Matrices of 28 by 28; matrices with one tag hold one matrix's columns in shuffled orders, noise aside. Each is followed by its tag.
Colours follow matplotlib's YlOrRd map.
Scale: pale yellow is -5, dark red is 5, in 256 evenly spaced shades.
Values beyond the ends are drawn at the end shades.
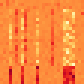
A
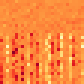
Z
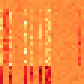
A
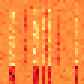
A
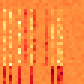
A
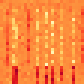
A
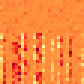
Z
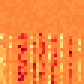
Z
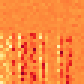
Z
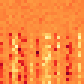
Z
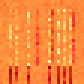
A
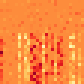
Z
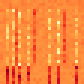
A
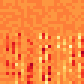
Z
